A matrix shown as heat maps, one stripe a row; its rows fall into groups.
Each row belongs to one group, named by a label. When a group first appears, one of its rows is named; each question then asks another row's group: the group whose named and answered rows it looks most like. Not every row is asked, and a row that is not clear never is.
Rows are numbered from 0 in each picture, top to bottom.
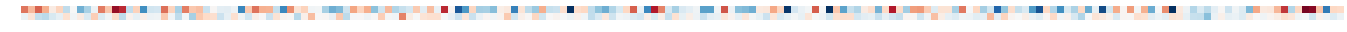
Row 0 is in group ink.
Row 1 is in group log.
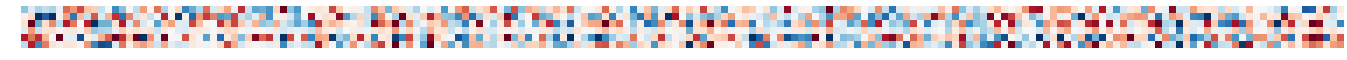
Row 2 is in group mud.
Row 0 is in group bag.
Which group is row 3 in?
mud
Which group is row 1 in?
log
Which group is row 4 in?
ink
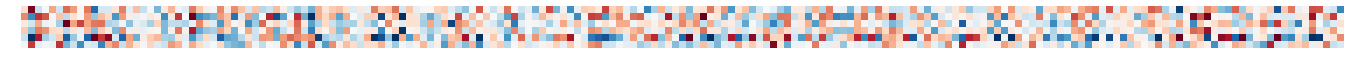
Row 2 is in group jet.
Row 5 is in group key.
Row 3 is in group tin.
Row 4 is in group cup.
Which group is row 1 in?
tin
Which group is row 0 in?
mud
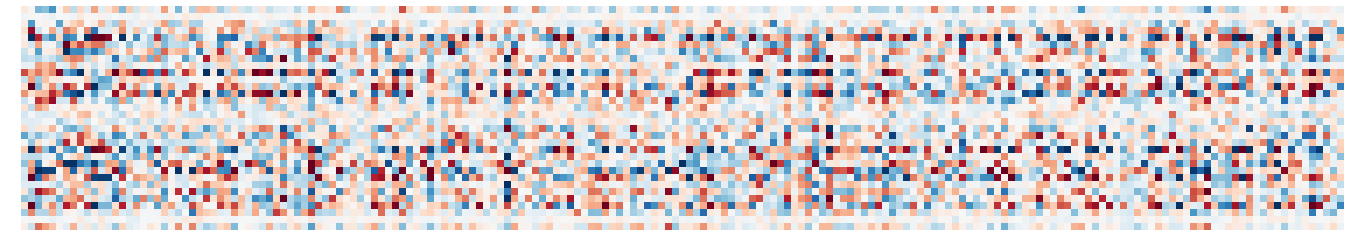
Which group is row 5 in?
jet
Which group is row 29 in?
log
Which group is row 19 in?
jet
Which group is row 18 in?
bag
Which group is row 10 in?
mud
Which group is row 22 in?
key
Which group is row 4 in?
cup
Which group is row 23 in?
log
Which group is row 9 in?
ink
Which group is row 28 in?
mud
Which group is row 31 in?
tin
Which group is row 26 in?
tin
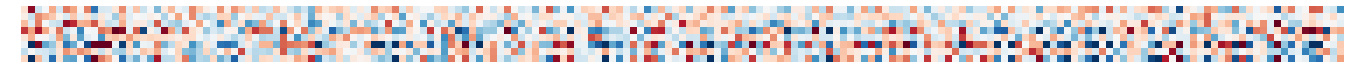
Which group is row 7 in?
cup
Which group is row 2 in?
jet
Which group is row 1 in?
tin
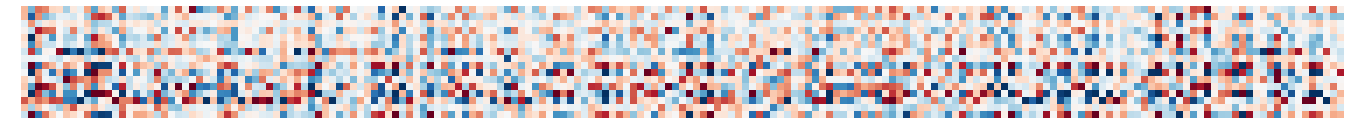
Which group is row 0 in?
tin
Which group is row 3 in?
tin
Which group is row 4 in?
cup
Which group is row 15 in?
mud
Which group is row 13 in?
ink
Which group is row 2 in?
mud
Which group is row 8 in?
mud
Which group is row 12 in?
cup
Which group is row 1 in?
cup
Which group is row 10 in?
jet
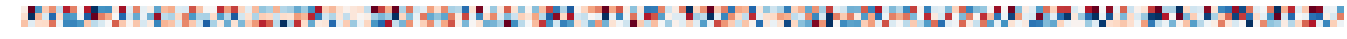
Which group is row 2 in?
ink
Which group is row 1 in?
cup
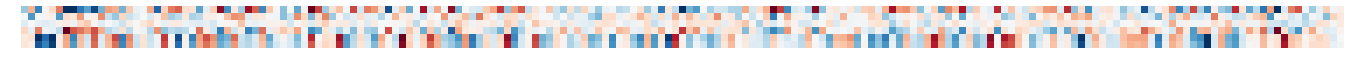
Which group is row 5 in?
log
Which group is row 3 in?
jet
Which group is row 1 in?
jet
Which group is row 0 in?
key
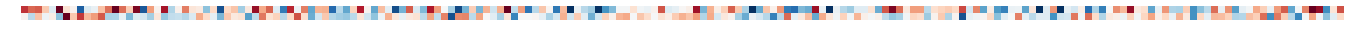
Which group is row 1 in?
jet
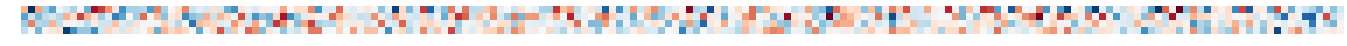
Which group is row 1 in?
bag
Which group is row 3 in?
key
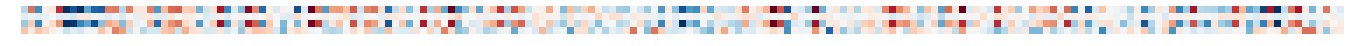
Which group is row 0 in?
key
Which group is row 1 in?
bag
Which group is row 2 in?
key
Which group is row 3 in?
ink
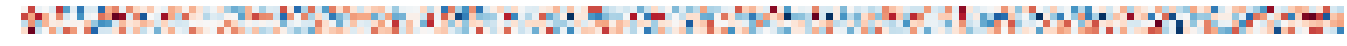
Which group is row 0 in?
key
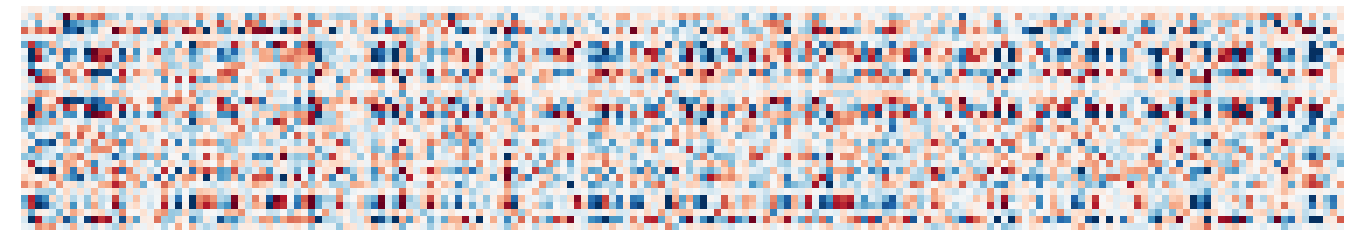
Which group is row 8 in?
jet
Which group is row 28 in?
log
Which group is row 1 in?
jet
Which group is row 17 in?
bag
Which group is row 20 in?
cup
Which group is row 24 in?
ink
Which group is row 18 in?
jet
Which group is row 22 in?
mud
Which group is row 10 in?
tin
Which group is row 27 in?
log
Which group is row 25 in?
ink
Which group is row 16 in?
log
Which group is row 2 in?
key
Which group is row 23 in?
log
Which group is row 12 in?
tin
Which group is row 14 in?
mud
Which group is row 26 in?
log
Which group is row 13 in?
key
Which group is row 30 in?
cup
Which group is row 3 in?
ink
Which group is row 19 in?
log
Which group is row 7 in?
cup
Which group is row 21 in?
bag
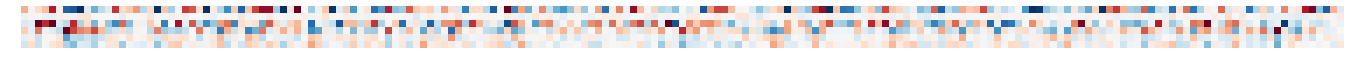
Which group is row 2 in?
tin
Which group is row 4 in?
key
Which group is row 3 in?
jet
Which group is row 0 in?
ink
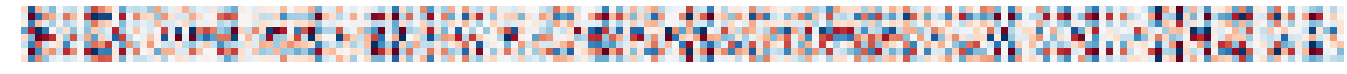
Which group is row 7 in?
cup
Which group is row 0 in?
cup
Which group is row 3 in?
log
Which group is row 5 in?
cup
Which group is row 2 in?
cup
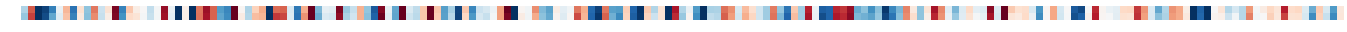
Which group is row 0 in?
log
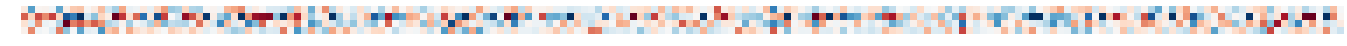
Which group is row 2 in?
jet
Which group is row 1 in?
ink
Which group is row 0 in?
jet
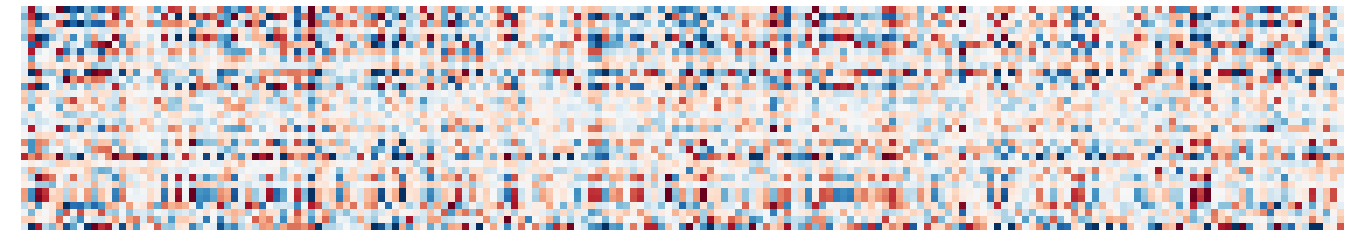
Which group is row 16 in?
bag
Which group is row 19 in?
tin
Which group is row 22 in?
bag
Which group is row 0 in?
key
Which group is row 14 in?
jet
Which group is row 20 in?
cup
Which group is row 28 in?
key
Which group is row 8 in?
mud
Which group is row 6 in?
key
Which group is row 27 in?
tin
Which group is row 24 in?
tin
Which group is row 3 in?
log
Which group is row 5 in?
cup
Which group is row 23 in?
mud
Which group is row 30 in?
ink
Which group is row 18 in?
tin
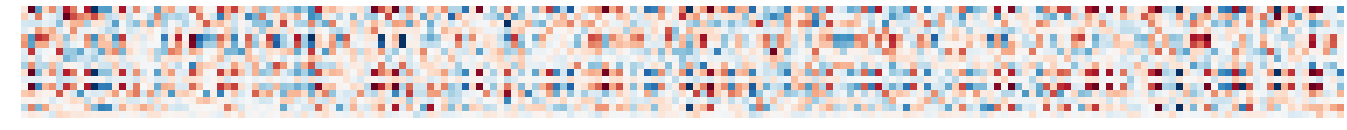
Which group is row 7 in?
key
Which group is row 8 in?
log
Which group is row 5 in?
tin
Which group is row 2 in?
bag
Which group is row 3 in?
tin
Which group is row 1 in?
jet
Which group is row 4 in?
tin
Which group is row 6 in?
key
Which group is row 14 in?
mud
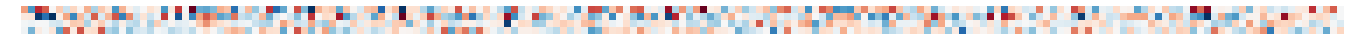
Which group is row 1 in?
log
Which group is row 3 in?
jet
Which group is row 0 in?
tin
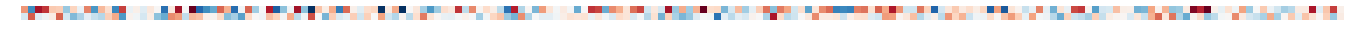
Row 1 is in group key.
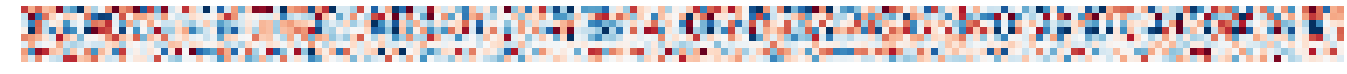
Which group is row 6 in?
tin
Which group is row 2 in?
cup
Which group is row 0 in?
ink
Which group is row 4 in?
ink
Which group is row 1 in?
mud
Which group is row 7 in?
jet
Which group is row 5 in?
key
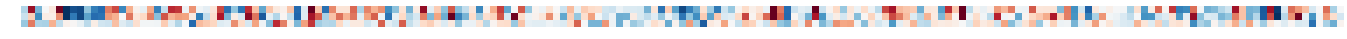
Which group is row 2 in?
log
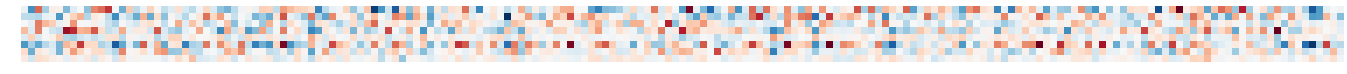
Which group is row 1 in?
bag
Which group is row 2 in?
tin
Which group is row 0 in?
cup
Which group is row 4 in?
key
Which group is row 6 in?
jet
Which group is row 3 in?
jet
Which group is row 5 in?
bag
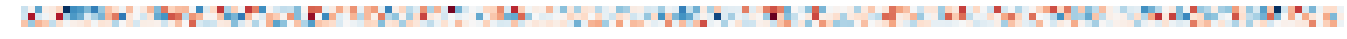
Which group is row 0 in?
key
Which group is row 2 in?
tin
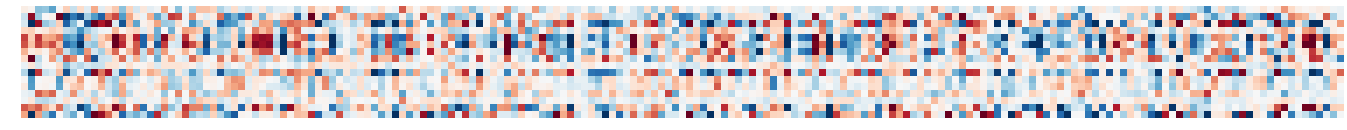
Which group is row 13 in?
log
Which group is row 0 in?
log
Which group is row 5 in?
ink
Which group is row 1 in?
key
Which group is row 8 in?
key
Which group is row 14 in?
ink
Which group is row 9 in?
cup
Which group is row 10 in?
jet
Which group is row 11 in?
jet
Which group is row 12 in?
tin
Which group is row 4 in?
ink
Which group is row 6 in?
ink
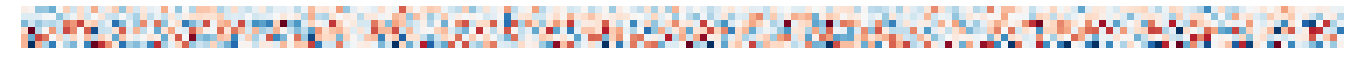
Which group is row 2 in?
bag
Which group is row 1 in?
bag
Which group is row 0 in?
log
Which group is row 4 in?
tin
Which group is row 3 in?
mud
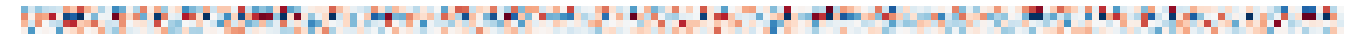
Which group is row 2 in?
jet
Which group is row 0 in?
bag
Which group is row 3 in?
jet
